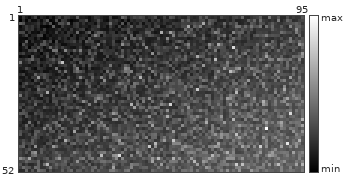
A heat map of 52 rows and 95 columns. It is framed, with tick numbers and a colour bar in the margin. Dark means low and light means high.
The top left is the ninth with the lowest average. Fine speckle covers the field. Neither half mirrors the other. Values rise toward the bottom right.
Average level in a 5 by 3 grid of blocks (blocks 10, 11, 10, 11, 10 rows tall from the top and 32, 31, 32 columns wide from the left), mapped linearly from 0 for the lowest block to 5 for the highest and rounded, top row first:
012
123
134
234
345
